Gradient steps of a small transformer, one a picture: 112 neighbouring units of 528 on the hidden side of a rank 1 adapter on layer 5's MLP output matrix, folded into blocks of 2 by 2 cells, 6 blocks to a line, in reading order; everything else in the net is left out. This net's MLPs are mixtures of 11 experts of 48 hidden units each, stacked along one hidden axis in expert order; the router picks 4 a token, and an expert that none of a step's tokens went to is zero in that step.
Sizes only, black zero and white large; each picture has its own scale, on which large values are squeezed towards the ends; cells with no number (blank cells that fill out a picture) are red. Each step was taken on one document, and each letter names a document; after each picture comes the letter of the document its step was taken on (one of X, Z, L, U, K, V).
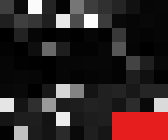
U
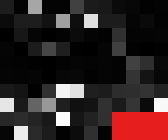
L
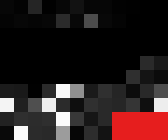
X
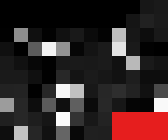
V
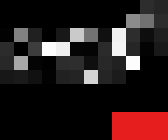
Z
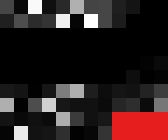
U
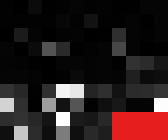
V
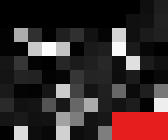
V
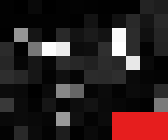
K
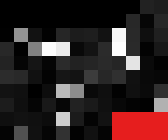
K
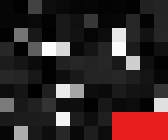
L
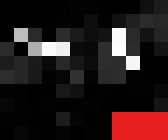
K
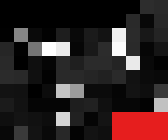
K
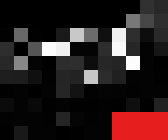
Z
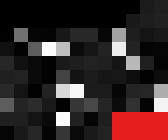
V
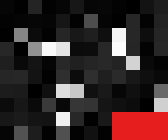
K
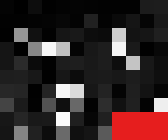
V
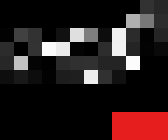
Z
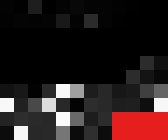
X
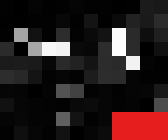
K
